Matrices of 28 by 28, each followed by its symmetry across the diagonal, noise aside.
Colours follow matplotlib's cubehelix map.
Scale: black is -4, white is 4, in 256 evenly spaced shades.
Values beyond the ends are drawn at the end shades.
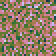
neither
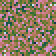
symmetric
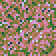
symmetric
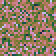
neither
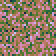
neither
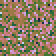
antisymmetric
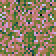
neither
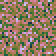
neither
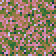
symmetric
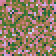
symmetric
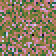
neither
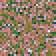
neither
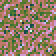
symmetric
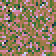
antisymmetric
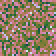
symmetric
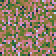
neither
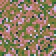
symmetric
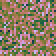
antisymmetric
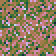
symmetric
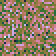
neither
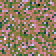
antisymmetric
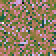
antisymmetric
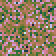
antisymmetric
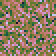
neither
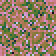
symmetric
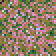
symmetric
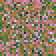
antisymmetric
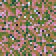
antisymmetric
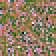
antisymmetric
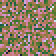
antisymmetric
